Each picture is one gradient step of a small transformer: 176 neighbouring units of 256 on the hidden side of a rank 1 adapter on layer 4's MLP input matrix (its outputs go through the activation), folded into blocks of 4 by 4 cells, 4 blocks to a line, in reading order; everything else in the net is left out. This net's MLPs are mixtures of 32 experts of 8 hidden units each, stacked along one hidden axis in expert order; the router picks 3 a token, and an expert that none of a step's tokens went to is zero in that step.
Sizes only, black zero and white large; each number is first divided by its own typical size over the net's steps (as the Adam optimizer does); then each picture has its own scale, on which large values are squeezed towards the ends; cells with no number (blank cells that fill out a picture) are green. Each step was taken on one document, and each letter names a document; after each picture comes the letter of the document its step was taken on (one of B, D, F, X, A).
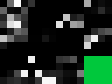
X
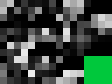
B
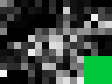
B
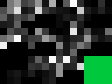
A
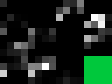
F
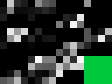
A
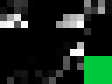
X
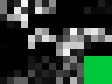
A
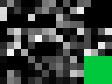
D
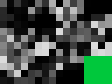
B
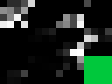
X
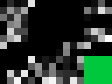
X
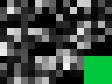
A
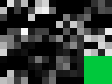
A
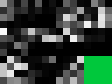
B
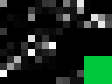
F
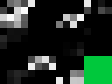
X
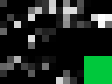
F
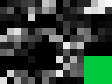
A
